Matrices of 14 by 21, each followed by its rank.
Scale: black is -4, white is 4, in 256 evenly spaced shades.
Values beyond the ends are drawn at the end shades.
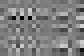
two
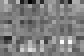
three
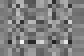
two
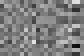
three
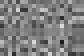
three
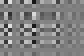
one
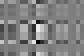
one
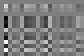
one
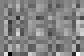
two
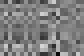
two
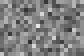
full rank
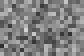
full rank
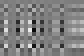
one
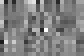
three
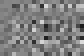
three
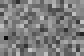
full rank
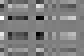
one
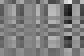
one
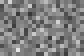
full rank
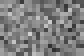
full rank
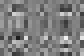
two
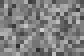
full rank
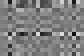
two
